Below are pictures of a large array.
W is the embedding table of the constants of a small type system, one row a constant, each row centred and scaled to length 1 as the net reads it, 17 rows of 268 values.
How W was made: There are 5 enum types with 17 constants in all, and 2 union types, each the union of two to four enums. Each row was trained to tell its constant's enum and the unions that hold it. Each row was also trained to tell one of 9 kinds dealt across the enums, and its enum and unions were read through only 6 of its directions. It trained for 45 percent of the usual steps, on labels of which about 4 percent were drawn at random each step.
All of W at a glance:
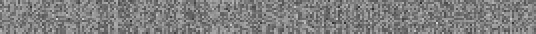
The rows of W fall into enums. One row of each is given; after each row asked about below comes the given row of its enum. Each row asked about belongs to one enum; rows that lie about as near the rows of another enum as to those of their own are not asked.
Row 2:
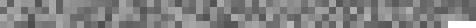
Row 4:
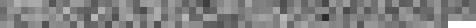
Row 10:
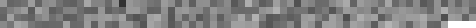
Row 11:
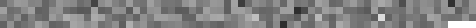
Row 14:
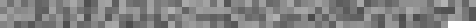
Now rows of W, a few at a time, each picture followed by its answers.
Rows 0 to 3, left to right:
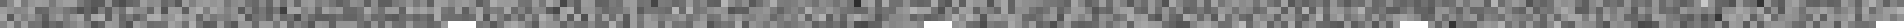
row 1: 11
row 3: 10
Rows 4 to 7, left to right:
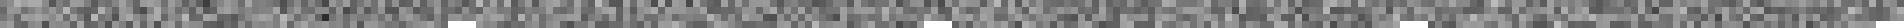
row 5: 2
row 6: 11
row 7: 11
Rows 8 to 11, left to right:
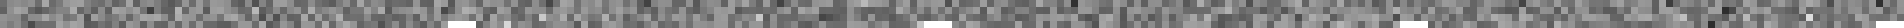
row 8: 2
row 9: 11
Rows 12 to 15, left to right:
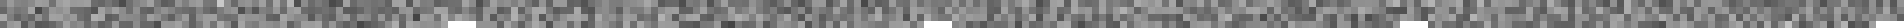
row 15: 2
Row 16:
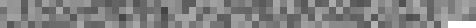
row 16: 2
